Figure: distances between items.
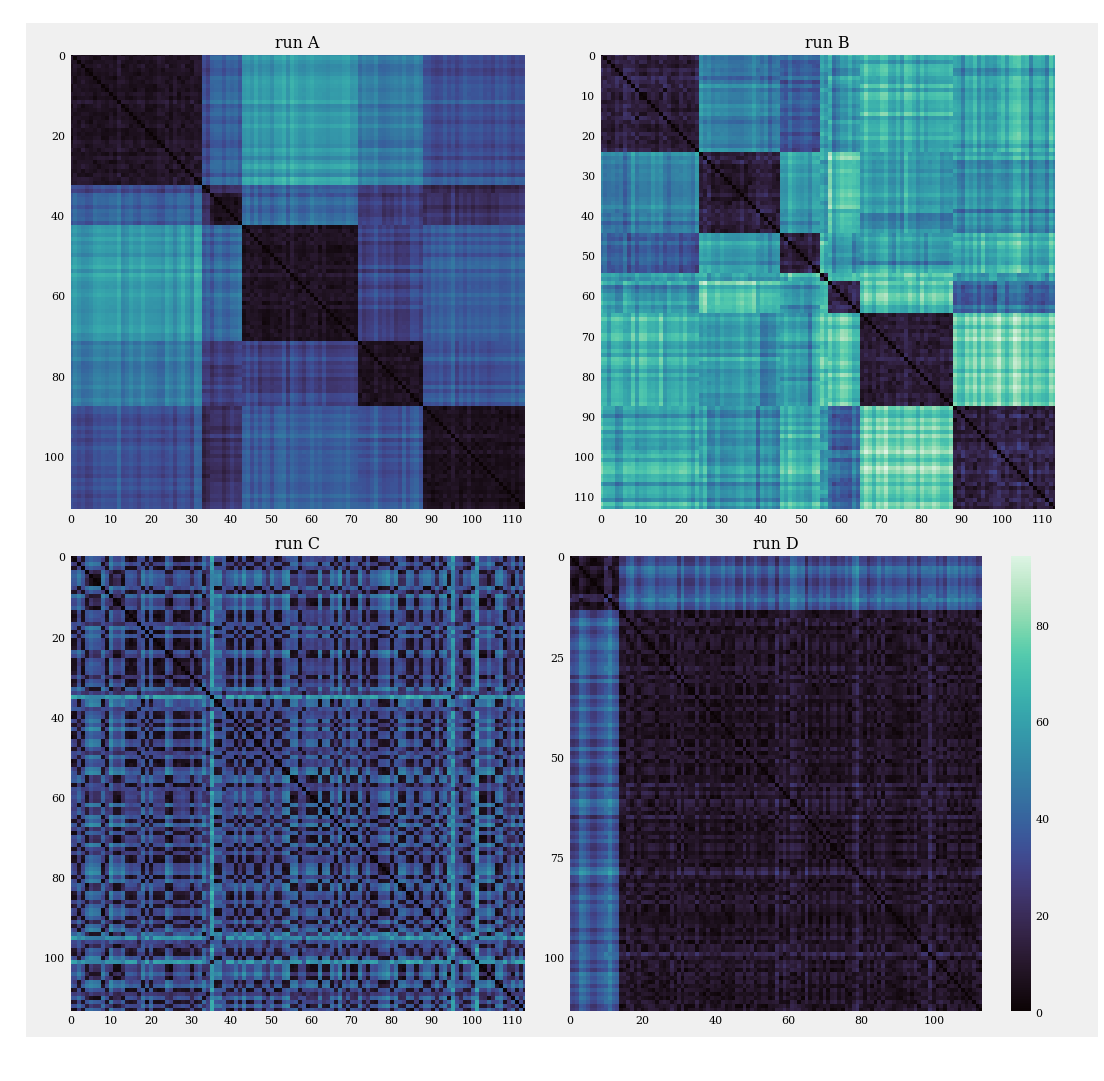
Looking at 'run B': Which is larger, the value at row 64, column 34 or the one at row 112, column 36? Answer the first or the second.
the first
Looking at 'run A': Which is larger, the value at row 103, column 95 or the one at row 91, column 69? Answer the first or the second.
the second
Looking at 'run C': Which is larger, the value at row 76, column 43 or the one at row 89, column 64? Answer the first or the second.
the second
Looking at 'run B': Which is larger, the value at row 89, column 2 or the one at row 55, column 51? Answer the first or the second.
the second
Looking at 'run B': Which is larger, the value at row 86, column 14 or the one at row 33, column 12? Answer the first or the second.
the first
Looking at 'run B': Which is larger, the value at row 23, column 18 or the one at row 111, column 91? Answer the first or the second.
the second
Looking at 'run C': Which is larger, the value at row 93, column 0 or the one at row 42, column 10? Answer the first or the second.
the second
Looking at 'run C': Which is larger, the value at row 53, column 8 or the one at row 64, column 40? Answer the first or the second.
the second
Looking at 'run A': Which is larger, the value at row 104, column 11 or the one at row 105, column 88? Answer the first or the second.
the first
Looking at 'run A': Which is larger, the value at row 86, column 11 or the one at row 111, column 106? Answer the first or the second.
the first
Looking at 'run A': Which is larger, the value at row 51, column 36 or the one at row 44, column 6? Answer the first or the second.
the second
